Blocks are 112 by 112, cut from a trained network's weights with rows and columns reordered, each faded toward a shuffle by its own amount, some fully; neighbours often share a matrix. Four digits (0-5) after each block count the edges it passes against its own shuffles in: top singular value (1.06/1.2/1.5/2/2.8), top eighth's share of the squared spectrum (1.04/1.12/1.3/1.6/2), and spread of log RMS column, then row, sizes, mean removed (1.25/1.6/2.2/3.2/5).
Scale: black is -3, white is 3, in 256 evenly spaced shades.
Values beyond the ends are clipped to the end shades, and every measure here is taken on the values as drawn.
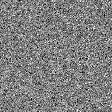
3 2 1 1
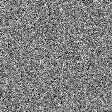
0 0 0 0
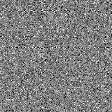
3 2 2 2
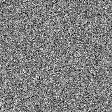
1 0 0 0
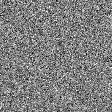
0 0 0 0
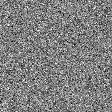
0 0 0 0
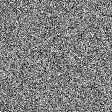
0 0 0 0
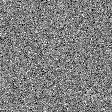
0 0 0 0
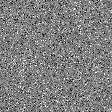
2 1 0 1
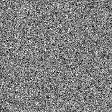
2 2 0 1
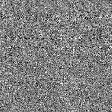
2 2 0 2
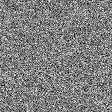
2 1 0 0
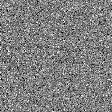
2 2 1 0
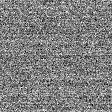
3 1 0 0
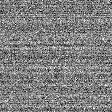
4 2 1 0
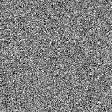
3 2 1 1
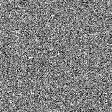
2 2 0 1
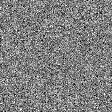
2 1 0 1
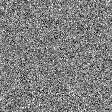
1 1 0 0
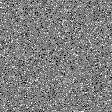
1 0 0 0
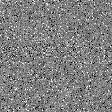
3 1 0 1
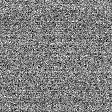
2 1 0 0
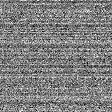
4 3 1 1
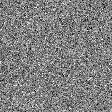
1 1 0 0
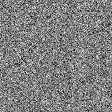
2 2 0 1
